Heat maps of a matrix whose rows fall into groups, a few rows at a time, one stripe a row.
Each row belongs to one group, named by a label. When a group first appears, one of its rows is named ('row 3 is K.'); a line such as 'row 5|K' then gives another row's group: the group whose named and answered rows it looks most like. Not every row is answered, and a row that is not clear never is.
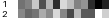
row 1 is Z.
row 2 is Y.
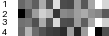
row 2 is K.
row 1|Y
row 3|Y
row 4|Z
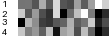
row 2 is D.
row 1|Y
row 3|Z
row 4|Z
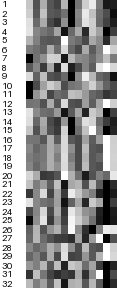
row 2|D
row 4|Z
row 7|K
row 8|Y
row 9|D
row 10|K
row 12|Y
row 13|Z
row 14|D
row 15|D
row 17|Y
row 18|Y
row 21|Z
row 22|Z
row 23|Z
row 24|Z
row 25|Z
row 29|Y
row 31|Z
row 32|Z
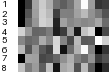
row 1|K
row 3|K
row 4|Z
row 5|Y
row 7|Z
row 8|Z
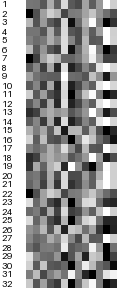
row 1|Y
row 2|K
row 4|Y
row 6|D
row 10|Y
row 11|D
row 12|Y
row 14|Y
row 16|D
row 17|Y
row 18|K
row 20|Y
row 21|Y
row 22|K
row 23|D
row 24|Y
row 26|Z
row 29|Z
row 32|D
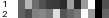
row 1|Z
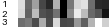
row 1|D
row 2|D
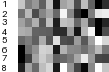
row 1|Z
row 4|Z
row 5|Y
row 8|K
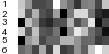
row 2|D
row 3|Z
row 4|D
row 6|Y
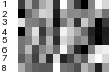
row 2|K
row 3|Z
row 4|Z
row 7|Y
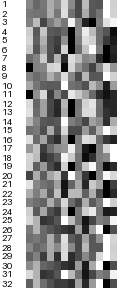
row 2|Y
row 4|D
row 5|D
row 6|D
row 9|Y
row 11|Z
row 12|D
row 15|Y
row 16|D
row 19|D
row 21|Z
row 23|Y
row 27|Y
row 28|Y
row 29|Y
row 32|Z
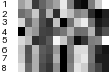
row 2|Z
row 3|D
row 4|Z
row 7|D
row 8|D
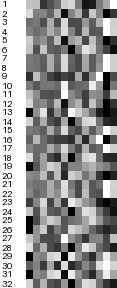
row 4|Y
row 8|Y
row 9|Z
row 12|Z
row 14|D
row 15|Y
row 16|Z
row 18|D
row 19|K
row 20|Z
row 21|Y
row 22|Y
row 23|Z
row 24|D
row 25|K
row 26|Z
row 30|Y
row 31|K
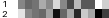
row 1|Y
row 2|Z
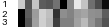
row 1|D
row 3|K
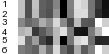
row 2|D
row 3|Y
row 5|D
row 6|Y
